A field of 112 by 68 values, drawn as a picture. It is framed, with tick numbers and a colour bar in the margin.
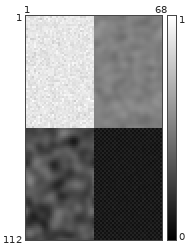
The table splits into 2 rows of 2 panels. Panel 1,1: very high, fine-grained, faint in contrast. Panel 1,2: middling, blotchy, faint in contrast. Panel 2,1: low, blotchy. Panel 2,2: very low, checkered, faint in contrast.
